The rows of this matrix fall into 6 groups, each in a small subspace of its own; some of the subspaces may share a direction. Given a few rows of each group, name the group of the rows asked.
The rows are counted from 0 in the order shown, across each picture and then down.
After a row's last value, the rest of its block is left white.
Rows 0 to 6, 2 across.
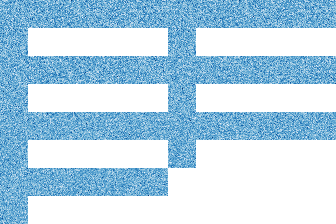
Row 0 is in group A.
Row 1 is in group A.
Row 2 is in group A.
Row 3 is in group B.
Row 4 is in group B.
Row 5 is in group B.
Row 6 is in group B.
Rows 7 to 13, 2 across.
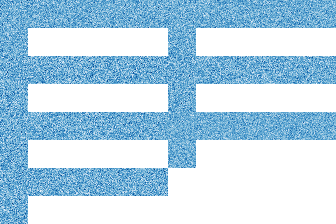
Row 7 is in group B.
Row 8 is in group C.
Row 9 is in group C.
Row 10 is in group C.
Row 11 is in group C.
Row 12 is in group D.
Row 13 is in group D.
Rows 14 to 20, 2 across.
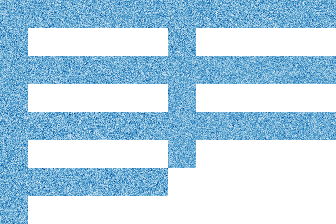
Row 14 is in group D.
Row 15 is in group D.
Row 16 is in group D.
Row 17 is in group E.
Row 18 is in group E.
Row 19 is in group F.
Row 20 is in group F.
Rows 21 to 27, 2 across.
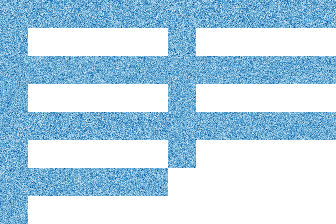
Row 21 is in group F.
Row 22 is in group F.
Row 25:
D
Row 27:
A
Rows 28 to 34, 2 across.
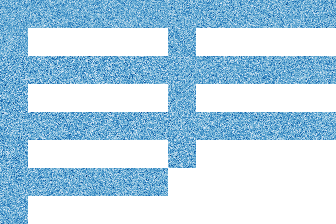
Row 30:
C
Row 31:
B
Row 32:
C
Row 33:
C
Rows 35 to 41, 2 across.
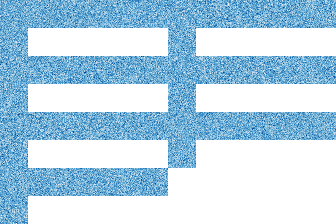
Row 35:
F
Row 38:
E
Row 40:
E
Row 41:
D
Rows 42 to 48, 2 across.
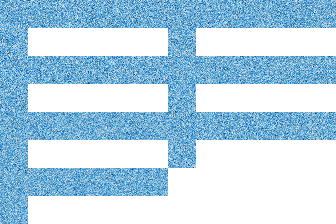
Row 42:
C
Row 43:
D
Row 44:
F
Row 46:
E
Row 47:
D
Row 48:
F
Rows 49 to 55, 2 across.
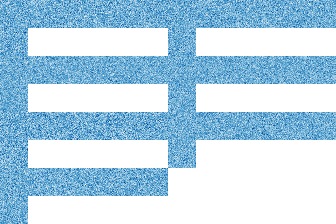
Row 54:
E
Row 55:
A
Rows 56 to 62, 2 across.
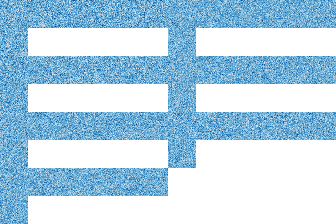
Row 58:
C
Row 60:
B
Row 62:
E
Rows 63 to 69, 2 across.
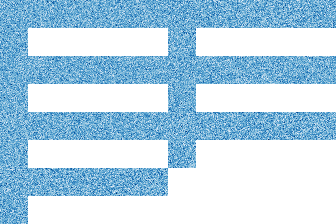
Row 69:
B
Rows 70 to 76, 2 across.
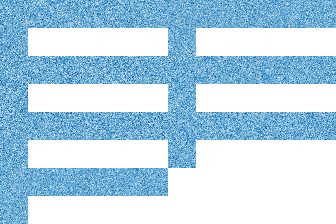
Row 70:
C
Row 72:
C
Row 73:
B
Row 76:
B
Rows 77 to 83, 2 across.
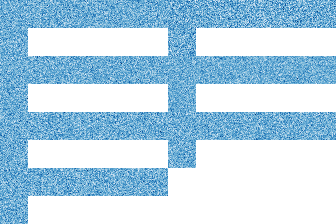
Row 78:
C
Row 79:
B
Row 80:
B
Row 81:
A
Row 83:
F
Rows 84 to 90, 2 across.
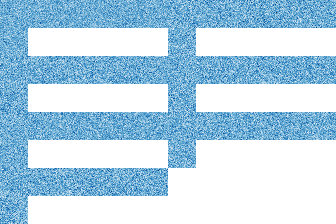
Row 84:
D
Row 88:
F
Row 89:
D
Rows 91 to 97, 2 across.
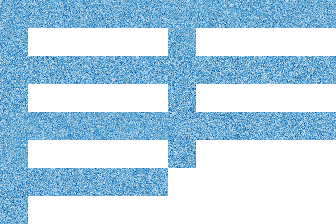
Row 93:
B
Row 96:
C
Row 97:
D
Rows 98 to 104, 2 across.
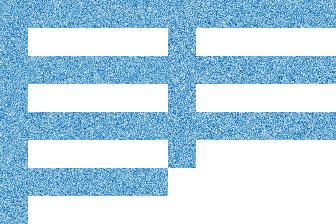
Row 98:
D
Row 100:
E
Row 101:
B
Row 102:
A
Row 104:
D
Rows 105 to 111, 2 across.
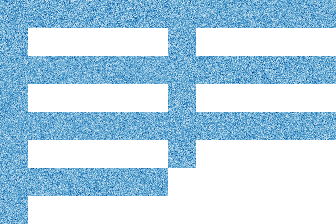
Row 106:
C
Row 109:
B
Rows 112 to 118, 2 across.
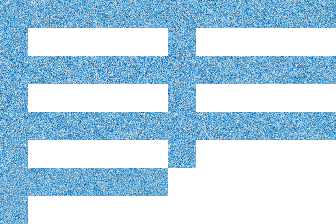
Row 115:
E
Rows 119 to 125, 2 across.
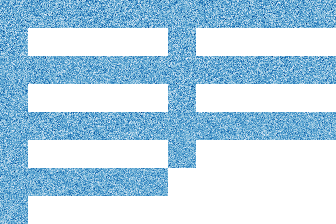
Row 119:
C
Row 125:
C
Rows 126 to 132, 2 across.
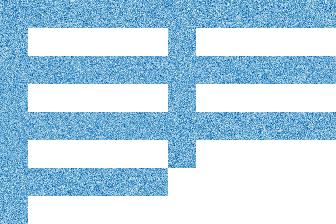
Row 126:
C
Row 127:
A
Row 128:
A
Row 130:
A
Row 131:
B
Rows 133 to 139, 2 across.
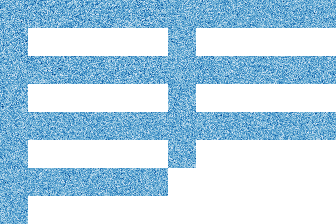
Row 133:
B
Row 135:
B
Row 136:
D
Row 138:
D
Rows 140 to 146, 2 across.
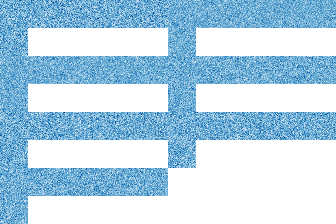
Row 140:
B
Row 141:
B
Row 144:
A
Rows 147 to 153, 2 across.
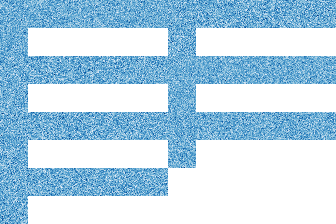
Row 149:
A
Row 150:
B
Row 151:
C
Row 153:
B
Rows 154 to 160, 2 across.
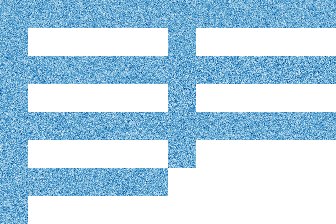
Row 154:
D
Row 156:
E
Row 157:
B
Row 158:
E
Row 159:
C
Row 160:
D
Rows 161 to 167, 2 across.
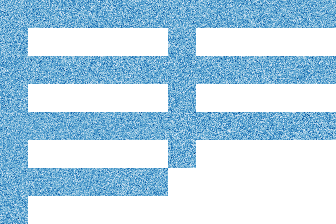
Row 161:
F
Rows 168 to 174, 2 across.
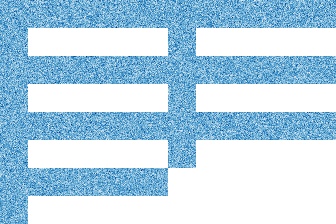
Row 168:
A
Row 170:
B
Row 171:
E
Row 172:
D
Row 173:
B
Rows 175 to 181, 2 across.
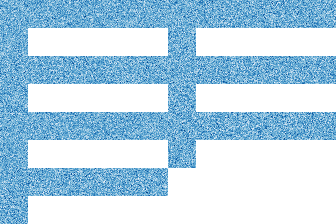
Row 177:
D
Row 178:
D
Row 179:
B
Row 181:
D
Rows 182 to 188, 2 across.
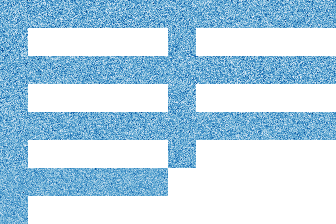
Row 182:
B
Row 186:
C
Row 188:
D
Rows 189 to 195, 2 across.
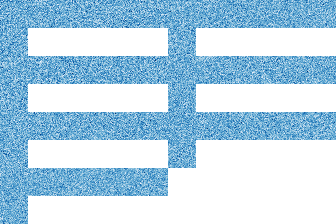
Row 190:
F
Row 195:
B
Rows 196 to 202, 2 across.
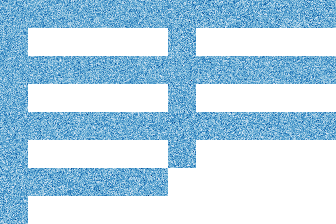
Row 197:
B
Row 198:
A
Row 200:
F
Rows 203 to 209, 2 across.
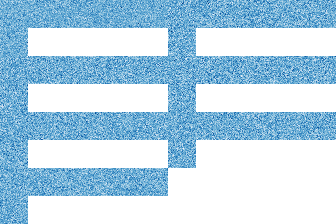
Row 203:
B
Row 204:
C
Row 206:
F
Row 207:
D
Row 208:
B
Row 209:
E
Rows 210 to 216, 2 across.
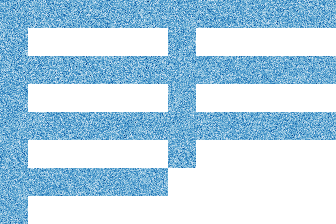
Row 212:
D
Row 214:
D
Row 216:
A
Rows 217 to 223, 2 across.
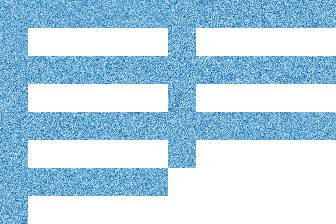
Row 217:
E
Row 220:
C
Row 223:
B
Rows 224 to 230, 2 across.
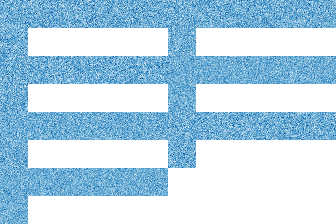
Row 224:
C
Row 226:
A
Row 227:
D
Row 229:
F
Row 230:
B
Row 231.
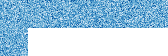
